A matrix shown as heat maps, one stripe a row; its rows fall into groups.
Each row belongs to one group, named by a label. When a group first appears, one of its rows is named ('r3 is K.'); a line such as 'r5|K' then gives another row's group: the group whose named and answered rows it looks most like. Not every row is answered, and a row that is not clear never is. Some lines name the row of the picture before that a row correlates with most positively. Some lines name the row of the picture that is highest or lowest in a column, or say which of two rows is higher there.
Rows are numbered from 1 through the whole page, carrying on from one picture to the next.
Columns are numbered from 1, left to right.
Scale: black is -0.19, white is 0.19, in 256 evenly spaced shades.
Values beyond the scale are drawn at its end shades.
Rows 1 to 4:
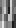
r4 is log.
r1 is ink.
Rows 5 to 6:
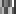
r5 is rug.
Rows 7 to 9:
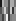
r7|ink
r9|rug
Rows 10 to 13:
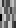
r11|log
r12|ink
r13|log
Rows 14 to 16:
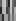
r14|ink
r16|rug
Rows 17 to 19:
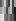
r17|ink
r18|log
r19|log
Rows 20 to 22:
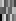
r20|log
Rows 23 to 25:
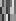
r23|rug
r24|ink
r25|rug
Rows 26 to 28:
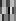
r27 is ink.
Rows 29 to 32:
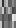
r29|rug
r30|log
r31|rug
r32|rug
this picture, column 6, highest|30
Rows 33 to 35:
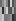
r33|ink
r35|log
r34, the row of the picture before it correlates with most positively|29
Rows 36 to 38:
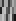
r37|ink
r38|log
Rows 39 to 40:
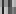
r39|rug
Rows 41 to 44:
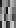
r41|ink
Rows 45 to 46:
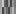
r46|rug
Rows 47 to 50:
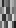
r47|rug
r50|log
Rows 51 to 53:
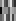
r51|log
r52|ink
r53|ink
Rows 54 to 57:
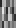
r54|ink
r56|log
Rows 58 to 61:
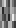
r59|rug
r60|rug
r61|log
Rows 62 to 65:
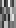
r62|log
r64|rug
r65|rug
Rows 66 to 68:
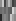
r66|log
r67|rug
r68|ink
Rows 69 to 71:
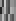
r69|rug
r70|ink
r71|log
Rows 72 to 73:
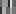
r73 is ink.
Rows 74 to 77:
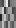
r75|log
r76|ink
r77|log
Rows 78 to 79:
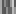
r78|rug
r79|rug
